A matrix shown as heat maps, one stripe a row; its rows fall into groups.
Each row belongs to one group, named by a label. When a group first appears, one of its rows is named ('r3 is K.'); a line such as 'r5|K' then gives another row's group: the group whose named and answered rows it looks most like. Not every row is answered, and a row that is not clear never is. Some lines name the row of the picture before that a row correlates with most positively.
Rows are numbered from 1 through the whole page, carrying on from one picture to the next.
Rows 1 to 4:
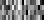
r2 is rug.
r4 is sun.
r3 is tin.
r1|sun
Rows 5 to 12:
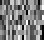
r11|sun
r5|rug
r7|tin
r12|sun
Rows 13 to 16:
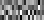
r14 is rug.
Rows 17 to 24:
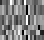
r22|rug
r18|tin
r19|tin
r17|rug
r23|sun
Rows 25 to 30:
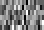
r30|rug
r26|sun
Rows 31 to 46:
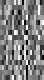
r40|sun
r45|tin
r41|tin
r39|tin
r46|rug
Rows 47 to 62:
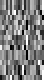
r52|tin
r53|sun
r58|tin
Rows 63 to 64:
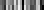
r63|sun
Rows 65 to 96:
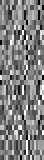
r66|sun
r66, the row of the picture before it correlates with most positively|64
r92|tin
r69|tin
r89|rug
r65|rug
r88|sun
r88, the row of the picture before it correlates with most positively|63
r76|tin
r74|tin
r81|rug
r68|rug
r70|sun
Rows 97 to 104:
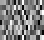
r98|sun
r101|rug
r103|sun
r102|tin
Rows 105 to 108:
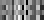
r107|tin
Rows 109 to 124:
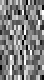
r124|sun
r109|tin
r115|rug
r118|tin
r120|rug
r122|rug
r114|sun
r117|sun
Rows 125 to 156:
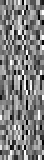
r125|sun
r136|tin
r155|rug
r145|tin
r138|tin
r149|tin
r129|sun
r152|sun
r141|tin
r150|sun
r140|sun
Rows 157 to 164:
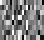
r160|rug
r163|rug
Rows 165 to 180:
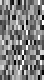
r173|tin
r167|rug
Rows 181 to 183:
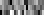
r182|tin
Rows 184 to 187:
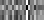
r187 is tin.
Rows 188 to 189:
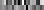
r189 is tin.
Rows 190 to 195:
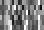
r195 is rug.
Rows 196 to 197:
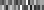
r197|tin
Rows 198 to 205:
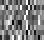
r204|tin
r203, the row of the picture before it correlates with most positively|196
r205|rug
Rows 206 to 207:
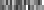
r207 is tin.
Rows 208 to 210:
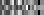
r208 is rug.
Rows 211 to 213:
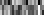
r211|rug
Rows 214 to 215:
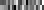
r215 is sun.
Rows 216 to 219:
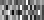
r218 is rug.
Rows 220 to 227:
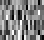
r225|tin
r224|tin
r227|sun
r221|tin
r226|rug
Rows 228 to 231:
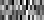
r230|rug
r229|tin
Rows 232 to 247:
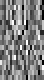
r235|sun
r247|tin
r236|rug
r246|rug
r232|sun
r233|sun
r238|sun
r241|tin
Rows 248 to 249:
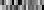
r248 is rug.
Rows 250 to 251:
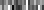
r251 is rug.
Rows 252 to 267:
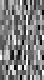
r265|rug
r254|sun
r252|tin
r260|sun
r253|tin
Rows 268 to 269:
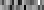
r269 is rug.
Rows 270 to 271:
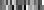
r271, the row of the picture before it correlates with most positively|269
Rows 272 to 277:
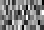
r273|tin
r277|sun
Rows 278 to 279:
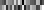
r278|sun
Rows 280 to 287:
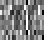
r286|tin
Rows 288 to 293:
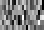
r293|tin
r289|sun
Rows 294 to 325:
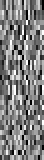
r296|tin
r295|sun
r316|tin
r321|sun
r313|rug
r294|sun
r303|rug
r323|sun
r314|tin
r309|rug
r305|sun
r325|rug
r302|rug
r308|sun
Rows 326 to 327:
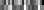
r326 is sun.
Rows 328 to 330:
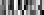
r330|sun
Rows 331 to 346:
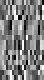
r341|tin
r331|sun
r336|rug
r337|rug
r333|sun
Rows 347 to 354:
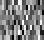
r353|sun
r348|tin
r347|rug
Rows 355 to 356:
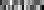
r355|rug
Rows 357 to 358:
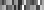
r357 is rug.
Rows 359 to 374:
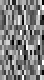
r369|tin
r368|rug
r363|sun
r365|tin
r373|sun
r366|sun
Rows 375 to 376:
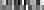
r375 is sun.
